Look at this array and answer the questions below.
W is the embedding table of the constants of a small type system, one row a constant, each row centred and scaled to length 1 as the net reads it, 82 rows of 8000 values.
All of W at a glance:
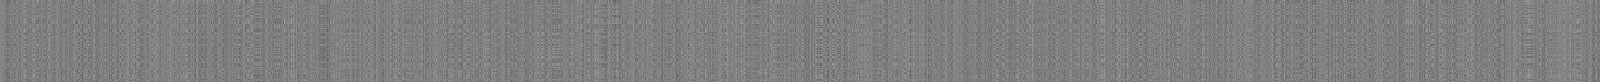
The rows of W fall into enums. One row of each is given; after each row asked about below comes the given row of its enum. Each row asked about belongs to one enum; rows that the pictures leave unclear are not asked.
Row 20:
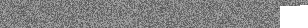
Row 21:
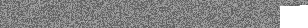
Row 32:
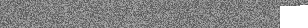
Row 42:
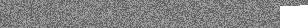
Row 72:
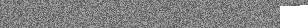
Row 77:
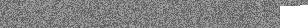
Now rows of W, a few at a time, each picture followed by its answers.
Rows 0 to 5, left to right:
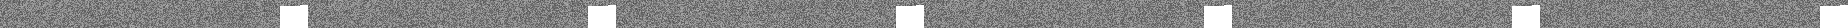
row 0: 77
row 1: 77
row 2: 32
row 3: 77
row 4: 21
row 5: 42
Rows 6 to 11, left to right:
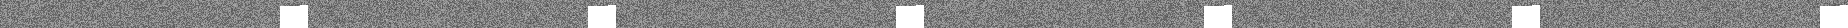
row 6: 21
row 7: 20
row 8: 42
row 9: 77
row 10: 20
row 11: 72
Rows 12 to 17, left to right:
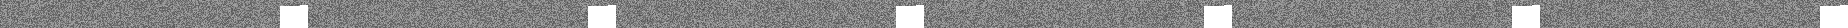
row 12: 21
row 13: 42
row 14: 20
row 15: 77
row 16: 77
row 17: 42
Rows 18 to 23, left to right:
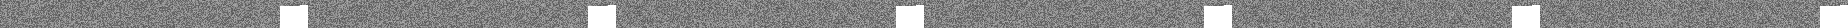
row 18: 21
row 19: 21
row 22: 20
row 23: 20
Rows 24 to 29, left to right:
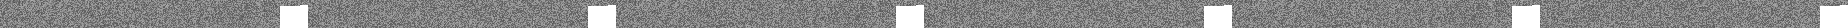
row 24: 77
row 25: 42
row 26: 77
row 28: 77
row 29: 21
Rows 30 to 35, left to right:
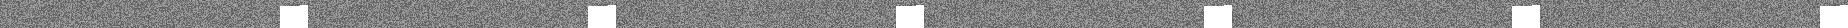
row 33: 42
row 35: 72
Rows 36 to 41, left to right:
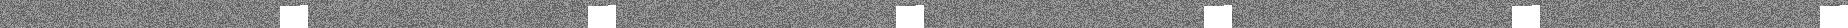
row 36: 20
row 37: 77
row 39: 42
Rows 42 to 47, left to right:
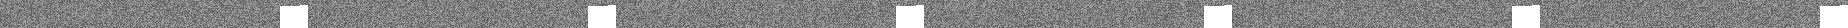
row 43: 72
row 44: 77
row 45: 77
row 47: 21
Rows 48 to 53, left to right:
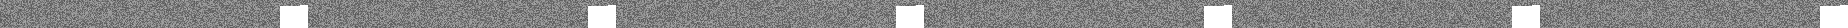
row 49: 42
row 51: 42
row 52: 20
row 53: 42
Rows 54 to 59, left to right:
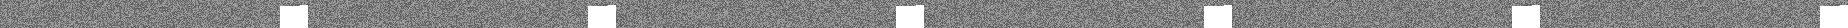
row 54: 21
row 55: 21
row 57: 42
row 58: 72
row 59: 21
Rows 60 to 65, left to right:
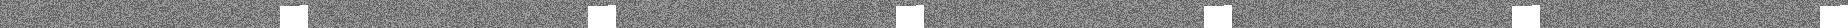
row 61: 20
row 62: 77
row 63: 42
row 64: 42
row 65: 42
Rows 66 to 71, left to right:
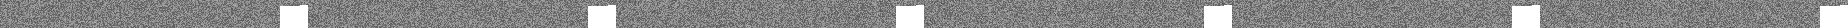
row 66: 21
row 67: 42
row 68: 77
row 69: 32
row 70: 21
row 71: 20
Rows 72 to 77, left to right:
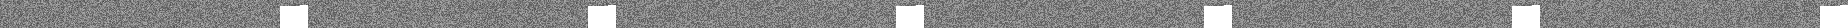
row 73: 32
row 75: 21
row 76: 21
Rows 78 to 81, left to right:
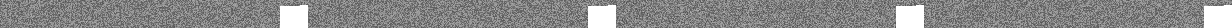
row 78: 21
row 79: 42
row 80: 32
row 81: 21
